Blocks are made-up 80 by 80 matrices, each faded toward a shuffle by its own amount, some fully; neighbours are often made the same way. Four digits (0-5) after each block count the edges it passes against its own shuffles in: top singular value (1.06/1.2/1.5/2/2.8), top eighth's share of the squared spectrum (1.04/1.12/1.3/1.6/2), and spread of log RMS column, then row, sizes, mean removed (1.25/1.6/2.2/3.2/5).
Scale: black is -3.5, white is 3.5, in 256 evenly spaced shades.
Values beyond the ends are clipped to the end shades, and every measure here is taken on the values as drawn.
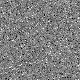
1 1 0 0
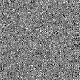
3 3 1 1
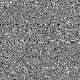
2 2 0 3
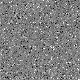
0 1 0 1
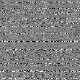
3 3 0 4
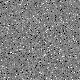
0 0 0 0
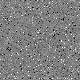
2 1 0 0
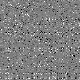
4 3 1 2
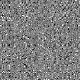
4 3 2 1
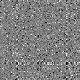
4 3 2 1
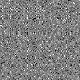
4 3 2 2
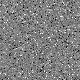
2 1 0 0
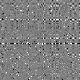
5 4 2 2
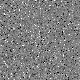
2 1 0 0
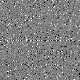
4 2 0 1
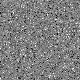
1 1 0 0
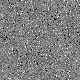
0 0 0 0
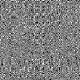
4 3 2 2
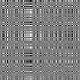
5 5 4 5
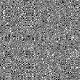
4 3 1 2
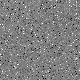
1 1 0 0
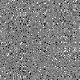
4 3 2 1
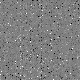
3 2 1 0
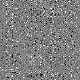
3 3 3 1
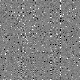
3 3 2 1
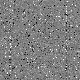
2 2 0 0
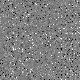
3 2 1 0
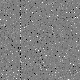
3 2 1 0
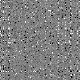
4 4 3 2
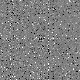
3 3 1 1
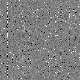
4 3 2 1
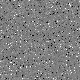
0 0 0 0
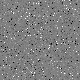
0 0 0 0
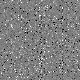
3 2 1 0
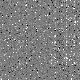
3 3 1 0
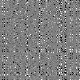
4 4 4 2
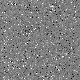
1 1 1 0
